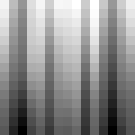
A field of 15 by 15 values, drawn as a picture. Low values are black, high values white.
Grain: streaks running down. Ninth with the highest average: top middle. Slope: up to the top.
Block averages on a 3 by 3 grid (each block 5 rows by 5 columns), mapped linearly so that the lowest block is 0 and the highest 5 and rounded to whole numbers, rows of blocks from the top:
4 5 4
3 3 2
0 1 0
